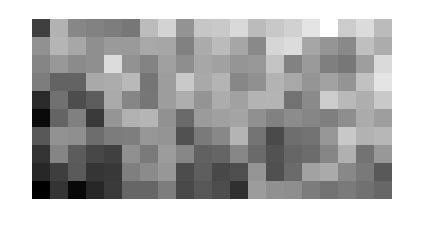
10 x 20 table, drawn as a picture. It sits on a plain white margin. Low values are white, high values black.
Stripes: none. Mirror symmetry: none. Ninth with the highest average: bottom left. Ninth with the lowest average: top right. Slope: up to the bottom left.
